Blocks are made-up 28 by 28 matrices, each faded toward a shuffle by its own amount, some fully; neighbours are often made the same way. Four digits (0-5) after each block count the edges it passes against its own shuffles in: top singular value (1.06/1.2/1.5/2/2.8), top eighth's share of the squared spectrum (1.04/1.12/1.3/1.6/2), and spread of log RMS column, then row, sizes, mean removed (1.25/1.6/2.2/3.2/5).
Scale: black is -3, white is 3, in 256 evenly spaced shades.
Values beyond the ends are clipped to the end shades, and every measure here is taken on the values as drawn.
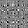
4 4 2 2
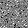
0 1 0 0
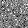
0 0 0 0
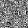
3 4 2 2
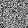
1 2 1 0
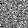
1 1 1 0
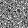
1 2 0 0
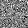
0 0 0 0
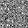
2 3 2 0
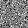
0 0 0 0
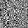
3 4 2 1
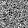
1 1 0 0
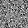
0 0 0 0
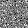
0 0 0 1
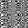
4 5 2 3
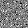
2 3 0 1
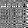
3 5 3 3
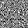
2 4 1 1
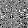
3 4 1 2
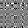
4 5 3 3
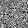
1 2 0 0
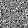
2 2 1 0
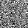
2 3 0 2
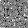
2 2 0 0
